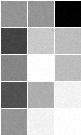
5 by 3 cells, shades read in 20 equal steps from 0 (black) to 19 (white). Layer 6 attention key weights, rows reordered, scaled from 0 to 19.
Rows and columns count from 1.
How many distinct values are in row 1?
2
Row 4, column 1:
6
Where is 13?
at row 4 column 2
